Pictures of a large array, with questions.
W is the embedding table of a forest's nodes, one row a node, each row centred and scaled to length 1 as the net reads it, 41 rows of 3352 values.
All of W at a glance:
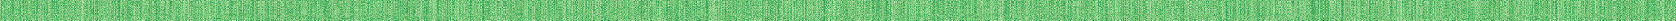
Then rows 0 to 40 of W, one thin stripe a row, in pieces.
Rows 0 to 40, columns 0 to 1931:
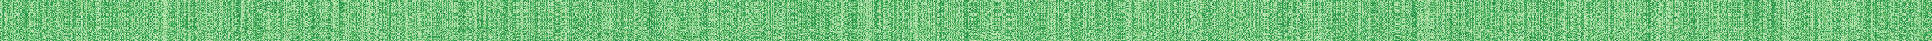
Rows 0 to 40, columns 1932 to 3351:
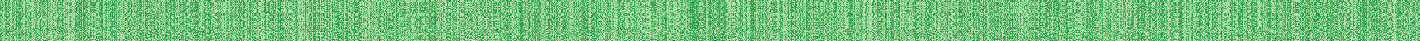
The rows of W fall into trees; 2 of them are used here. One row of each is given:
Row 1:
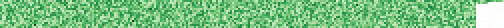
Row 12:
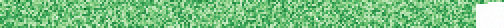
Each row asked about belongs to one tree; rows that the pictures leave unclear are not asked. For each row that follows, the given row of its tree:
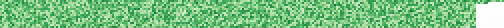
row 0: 1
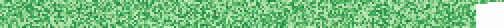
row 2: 12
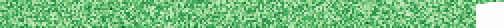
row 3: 12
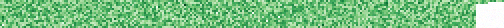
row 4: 12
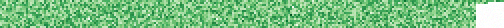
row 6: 1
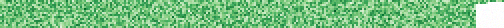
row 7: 12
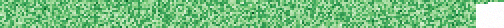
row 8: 1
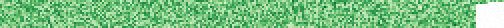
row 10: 12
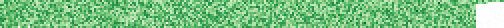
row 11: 12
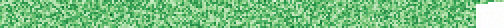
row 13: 1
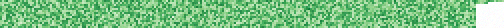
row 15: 1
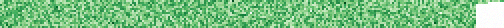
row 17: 12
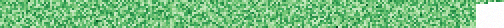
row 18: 1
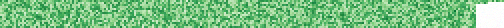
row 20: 1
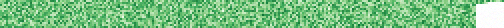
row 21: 12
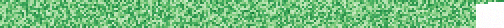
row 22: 1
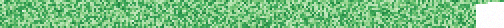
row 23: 12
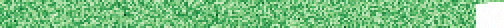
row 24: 12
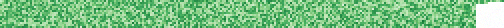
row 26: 12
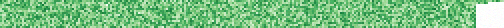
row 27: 1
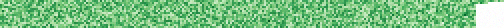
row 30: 12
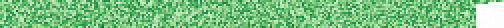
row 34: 1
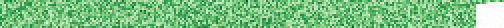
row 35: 12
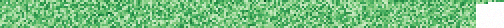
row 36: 1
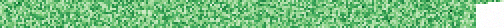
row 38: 1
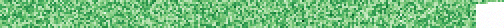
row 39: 12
